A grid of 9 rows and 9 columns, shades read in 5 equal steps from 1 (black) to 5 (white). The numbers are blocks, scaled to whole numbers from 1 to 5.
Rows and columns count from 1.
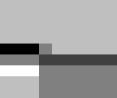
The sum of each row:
36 36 36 36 26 21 33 30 30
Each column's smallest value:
1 1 1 2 2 2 2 2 2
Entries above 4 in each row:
0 0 0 0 0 0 3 0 0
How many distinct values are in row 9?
2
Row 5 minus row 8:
-3 -3 -3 0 1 1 1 1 1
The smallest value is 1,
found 3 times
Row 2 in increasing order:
4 4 4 4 4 4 4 4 4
